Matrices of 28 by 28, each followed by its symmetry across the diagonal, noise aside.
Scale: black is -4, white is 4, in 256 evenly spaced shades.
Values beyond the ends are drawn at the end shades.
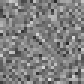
antisymmetric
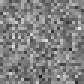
neither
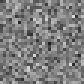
neither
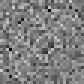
symmetric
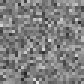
neither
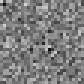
symmetric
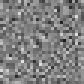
antisymmetric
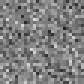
antisymmetric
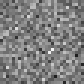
symmetric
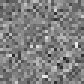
symmetric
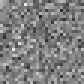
neither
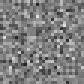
antisymmetric
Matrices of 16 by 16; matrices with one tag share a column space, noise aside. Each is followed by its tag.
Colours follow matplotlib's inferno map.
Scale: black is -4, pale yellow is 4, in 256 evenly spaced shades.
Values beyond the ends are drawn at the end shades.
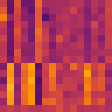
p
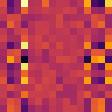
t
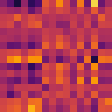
t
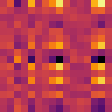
t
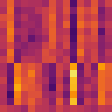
p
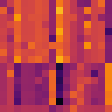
p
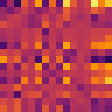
t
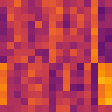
p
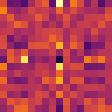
t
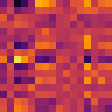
t
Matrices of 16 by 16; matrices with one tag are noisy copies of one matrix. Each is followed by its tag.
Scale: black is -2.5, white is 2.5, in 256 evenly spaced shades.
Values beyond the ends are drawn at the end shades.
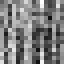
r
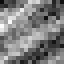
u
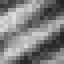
u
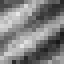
u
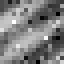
u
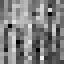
r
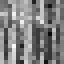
r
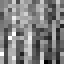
r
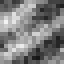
u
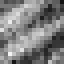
u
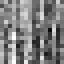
r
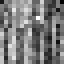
r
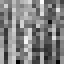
r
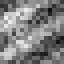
u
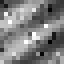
u
